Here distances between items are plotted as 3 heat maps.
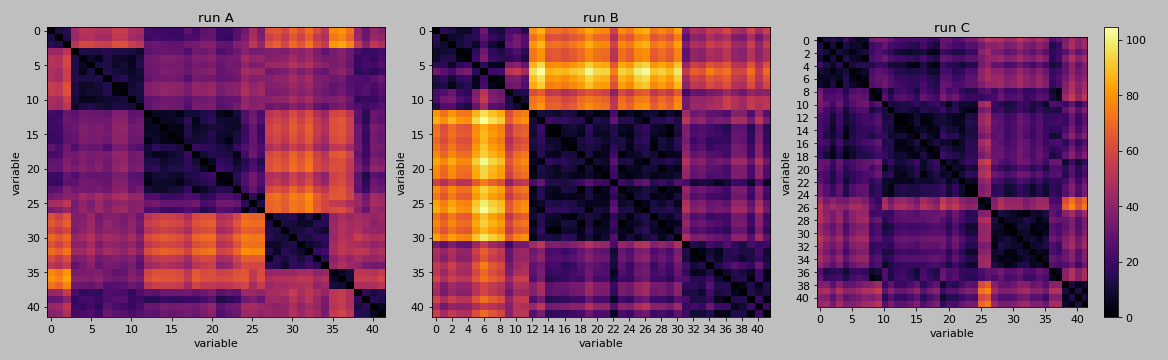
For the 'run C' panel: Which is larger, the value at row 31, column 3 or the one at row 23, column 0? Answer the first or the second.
the first
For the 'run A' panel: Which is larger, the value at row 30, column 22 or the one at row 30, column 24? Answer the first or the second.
the second
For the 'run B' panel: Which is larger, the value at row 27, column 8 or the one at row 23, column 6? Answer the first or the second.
the second
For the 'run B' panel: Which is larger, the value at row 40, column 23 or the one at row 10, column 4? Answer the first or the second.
the first
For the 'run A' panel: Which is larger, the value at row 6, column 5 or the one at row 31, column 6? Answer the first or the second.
the second
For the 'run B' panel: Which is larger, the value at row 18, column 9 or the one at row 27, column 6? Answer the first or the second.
the second
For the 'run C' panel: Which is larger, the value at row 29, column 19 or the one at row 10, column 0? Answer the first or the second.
the second
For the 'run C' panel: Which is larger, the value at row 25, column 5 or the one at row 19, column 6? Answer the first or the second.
the first
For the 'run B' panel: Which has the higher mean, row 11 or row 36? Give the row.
11
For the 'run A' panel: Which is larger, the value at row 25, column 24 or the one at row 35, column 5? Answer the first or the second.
the second
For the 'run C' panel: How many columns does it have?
42
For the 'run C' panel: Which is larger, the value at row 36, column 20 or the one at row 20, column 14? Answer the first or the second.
the first
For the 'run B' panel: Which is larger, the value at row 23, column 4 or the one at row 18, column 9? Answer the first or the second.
the first
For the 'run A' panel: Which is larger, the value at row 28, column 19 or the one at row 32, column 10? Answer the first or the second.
the first
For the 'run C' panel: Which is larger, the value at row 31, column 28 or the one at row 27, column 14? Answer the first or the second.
the second
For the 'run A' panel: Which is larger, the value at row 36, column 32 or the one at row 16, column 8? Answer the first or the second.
the first
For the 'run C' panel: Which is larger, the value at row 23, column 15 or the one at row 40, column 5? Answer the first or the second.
the second
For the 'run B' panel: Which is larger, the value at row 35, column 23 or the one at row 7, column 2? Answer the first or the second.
the first
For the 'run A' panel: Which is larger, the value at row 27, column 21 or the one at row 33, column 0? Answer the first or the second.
the second
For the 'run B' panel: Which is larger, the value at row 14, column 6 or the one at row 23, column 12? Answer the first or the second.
the first
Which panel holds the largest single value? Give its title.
run B
